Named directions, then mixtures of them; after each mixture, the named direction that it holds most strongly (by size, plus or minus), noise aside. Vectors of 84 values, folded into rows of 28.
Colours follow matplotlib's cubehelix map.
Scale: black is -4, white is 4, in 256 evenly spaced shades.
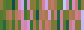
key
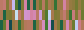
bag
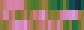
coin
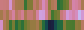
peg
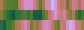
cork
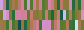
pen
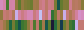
peg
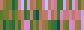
key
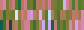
bag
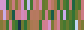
pen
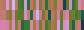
key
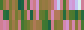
coin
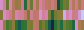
peg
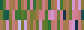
pen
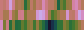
peg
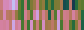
key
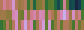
coin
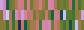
pen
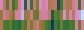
peg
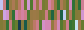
pen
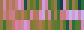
coin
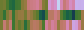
coin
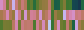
coin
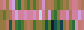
peg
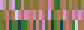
bag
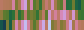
cork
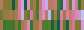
key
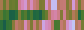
cork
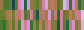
key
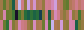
bag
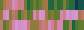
coin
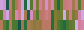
pen
